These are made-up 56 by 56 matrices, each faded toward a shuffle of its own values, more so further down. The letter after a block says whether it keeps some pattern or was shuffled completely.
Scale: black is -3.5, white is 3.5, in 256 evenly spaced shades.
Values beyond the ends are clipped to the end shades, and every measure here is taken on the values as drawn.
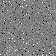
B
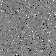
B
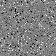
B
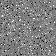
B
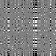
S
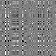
S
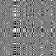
S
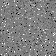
B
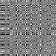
S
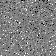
B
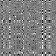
S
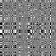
S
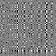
S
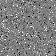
B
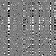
S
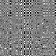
S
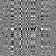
S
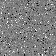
B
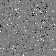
B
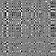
S
